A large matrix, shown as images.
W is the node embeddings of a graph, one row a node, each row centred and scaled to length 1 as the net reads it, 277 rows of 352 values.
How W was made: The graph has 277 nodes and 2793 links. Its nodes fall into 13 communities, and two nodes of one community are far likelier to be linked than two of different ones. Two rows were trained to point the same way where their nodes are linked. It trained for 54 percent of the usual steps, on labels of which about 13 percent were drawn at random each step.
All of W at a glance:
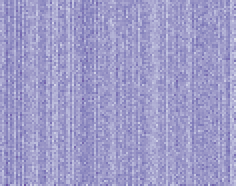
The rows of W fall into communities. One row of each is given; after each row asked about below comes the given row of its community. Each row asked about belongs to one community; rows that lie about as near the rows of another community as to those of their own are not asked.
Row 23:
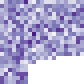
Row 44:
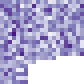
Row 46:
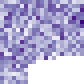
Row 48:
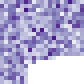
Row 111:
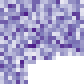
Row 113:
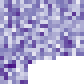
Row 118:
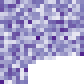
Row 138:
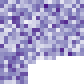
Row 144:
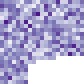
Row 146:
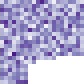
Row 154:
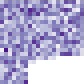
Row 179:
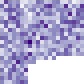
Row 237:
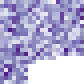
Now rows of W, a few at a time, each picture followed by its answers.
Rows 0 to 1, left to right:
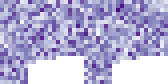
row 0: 144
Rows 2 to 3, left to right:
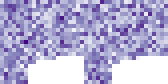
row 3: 48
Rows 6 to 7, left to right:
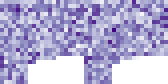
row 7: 146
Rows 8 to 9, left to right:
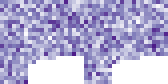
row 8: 118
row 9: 138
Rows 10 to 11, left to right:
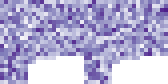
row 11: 237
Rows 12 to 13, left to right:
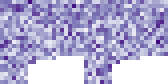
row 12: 154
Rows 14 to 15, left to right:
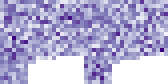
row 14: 46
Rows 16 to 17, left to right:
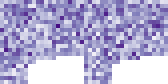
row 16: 46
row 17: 179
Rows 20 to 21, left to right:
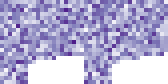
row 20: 179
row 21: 111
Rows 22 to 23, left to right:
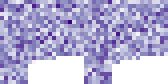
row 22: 138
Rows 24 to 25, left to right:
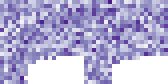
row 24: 179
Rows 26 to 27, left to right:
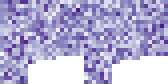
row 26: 23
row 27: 118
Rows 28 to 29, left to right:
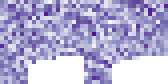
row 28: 44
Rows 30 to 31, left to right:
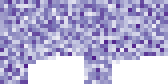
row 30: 23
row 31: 44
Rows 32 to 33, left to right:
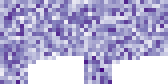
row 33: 179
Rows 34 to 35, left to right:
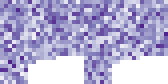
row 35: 111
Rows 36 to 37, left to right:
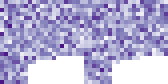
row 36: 146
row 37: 237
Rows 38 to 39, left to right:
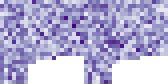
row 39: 138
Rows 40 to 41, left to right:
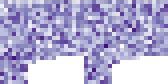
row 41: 23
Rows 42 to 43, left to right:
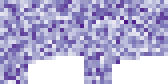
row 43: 146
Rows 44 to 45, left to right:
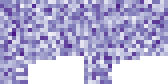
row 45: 179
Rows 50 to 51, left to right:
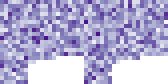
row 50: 111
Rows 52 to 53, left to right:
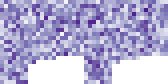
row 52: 179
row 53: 113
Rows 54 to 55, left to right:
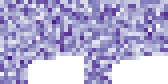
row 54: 111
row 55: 237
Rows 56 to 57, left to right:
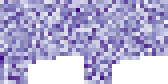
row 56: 179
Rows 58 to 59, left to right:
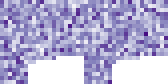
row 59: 144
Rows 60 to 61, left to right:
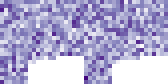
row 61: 144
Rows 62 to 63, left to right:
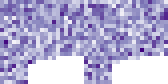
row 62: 23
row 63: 237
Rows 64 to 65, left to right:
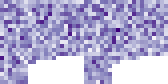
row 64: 179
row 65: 138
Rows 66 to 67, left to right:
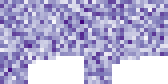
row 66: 138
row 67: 146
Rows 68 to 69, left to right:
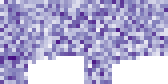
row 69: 111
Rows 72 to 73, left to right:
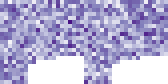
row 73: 154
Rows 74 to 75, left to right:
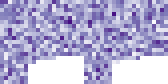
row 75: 113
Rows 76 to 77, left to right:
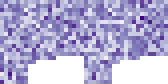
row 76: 179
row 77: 118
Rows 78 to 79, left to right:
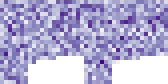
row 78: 237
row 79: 154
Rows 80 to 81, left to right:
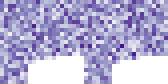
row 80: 23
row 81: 154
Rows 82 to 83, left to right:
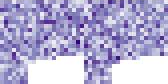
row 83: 111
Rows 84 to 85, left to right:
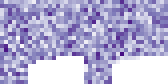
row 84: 44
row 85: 144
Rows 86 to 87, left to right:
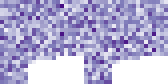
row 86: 138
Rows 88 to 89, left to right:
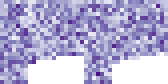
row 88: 179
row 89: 154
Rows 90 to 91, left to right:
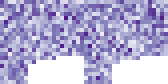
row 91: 154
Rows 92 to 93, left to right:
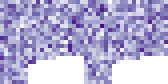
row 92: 146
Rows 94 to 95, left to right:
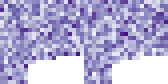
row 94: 179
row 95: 111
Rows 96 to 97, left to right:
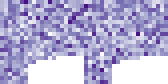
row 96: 23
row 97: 118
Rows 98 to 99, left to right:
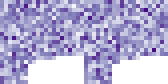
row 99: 146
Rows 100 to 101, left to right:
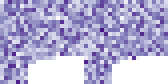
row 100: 23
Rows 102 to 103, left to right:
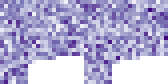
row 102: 138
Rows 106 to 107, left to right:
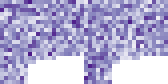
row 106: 154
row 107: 46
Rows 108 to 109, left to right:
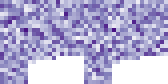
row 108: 144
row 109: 44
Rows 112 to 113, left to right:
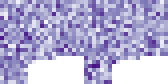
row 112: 138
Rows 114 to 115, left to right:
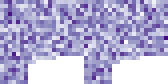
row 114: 23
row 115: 118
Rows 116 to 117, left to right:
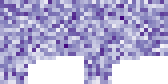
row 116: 138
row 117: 138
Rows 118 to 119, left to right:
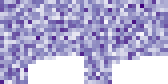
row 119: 48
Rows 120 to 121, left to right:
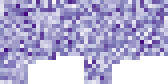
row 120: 46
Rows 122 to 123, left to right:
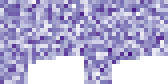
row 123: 111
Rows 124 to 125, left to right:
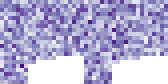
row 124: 154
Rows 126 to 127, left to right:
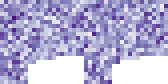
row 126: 146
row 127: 118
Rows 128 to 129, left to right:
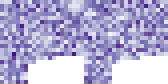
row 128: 118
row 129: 154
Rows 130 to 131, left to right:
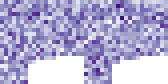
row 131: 48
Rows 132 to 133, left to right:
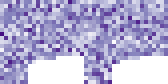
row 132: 46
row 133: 118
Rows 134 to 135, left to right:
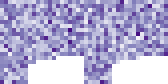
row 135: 113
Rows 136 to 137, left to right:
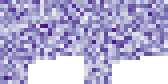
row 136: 23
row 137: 44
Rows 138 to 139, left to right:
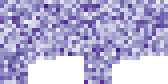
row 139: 118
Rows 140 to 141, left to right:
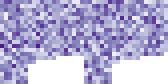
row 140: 154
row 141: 138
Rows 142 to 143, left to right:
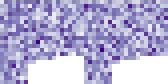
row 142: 111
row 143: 154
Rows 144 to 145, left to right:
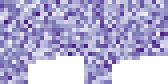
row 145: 144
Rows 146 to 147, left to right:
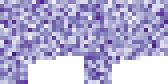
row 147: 48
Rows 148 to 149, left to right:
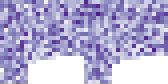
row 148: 23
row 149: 113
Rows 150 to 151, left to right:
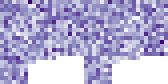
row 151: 138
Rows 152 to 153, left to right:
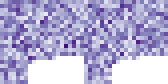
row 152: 111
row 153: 144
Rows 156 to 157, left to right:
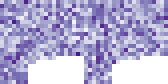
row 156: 138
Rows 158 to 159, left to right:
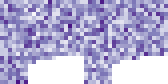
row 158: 179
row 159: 44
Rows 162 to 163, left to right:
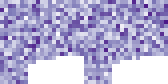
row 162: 146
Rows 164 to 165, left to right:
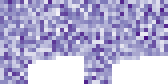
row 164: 23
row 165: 23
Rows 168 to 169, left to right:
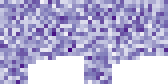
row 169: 48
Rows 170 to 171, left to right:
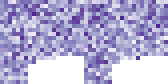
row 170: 146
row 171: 46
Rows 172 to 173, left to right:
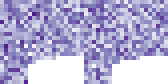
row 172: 144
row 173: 44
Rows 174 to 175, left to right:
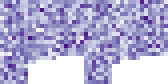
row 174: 113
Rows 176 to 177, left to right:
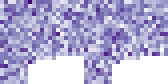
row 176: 46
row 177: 138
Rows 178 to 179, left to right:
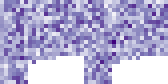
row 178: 44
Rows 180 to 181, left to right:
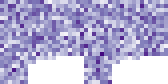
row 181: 138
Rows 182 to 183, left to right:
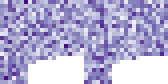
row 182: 23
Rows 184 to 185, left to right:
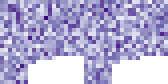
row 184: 118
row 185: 44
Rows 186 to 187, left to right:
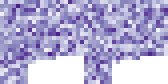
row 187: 179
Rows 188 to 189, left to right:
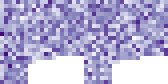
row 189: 44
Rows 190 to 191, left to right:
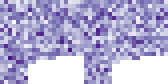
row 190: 48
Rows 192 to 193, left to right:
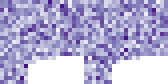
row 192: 23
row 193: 144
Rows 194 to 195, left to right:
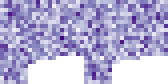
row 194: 113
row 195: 237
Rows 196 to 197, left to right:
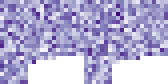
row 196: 118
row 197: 44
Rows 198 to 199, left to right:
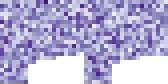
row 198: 118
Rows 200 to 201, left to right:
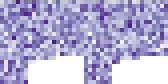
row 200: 111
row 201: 118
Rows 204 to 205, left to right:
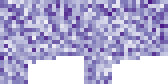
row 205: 154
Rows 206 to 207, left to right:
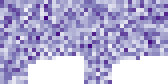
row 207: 144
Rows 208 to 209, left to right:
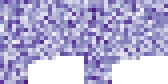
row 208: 111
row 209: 46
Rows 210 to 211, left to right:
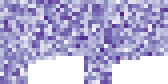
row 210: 154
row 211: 179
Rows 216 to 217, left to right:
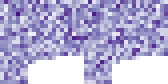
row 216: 111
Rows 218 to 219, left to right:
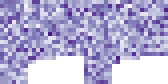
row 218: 144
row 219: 146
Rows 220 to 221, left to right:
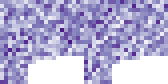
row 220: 23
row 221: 111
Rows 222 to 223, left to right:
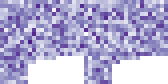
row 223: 118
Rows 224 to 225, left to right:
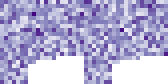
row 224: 144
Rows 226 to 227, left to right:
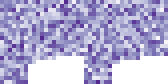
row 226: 23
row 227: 44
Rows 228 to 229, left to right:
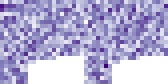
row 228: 154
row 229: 48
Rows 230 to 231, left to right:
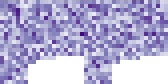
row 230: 144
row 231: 154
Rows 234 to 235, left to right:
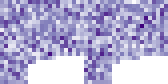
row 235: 237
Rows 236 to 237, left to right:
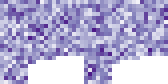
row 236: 48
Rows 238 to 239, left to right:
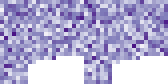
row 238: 46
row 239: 44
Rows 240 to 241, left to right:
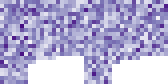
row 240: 46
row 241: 179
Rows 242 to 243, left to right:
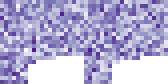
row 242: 146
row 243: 44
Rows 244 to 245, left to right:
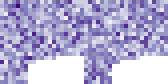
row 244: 44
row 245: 237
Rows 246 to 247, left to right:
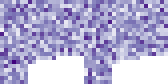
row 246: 46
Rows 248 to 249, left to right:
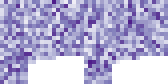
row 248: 113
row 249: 144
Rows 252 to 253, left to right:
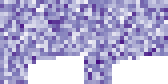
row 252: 118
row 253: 111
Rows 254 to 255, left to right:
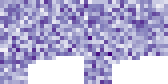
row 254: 46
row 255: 118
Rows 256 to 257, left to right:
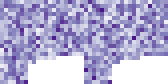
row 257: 179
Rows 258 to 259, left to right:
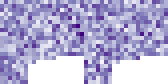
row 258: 138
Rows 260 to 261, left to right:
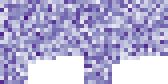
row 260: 154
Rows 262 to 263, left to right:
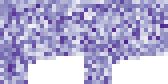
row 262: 48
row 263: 154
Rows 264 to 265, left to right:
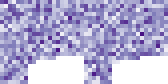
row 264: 144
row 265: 179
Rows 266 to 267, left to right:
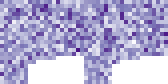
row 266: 144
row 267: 138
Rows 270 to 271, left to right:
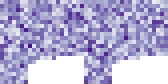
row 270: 144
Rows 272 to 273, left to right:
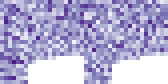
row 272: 46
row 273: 154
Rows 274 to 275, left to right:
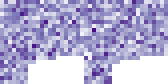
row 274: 46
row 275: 179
